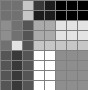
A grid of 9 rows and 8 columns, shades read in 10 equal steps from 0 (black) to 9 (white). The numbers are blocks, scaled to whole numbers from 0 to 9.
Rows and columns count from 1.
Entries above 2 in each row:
3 3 8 8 8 7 7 7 7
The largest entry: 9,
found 8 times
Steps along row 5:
up down up same same same same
